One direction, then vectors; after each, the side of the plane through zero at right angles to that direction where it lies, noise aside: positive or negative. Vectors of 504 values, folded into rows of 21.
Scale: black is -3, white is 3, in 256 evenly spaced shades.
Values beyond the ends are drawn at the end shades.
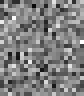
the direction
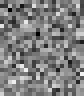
negative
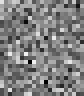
negative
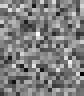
positive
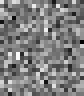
negative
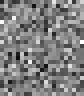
positive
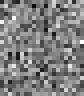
positive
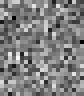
negative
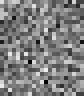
negative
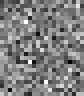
positive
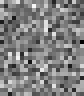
negative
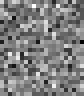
negative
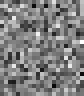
positive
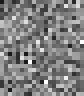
positive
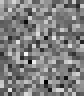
negative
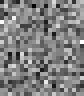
positive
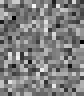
negative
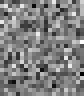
positive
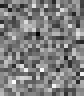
negative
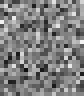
positive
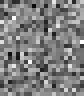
positive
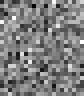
positive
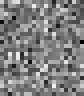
negative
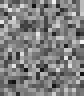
positive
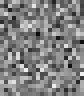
negative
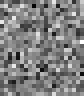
positive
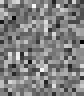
negative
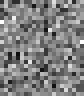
positive
